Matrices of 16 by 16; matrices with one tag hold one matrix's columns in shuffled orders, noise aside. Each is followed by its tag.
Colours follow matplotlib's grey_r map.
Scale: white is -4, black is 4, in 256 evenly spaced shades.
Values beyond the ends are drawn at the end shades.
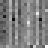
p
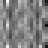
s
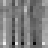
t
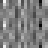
s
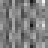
s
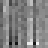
t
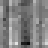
t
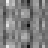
s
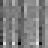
t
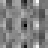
s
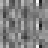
s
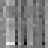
t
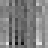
t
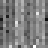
p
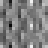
s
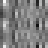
s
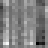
t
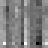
t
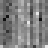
p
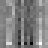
t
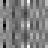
s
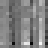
t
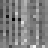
p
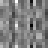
s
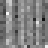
p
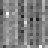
p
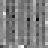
p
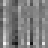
t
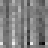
t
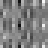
s
